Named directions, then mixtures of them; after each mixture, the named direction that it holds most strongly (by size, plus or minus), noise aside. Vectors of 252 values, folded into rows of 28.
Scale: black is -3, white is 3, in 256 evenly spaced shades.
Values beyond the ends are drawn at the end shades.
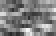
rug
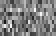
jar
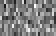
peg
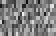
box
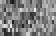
jar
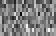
peg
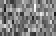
jar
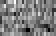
peg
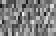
box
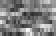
rug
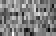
box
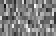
peg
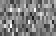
jar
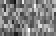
peg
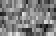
rug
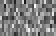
peg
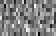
peg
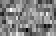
rug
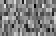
peg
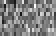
peg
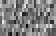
box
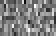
peg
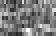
rug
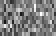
jar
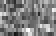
rug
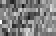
box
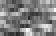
rug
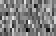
peg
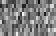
box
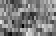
rug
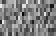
box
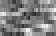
rug
